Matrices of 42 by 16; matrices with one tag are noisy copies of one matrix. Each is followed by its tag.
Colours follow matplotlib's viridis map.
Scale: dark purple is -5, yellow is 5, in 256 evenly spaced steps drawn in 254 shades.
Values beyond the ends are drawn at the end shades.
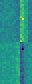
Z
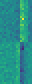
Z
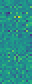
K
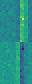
Z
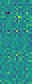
K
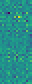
K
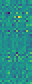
K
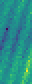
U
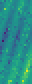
U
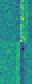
Z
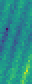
U
